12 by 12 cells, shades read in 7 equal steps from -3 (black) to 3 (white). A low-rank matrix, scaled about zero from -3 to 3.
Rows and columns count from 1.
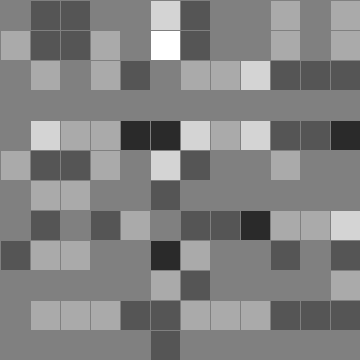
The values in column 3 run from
-1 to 1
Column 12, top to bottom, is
1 1 -1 0 -2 0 0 2 -1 1 -1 0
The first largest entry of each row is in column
6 6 9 1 2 6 2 12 2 6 2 1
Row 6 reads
1 -1 -1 1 0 2 -1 0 0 1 0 0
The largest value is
3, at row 2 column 6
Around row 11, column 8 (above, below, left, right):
0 0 1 1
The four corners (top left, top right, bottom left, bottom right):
0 1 0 0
